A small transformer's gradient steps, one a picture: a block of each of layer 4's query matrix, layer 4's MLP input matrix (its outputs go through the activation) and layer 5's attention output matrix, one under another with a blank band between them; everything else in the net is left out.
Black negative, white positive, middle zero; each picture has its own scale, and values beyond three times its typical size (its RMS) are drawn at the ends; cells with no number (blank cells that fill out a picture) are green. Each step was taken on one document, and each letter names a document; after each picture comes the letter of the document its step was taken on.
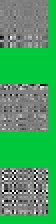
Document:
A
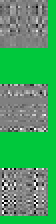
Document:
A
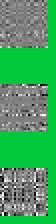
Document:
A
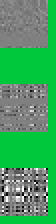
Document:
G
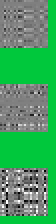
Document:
G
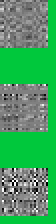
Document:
A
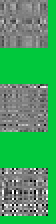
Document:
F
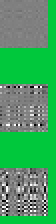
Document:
G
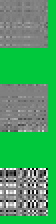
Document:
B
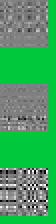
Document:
B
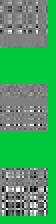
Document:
G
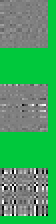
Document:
A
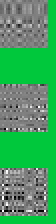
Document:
F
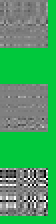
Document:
B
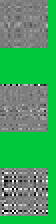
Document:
F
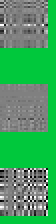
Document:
B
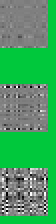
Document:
G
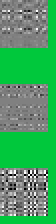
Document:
G
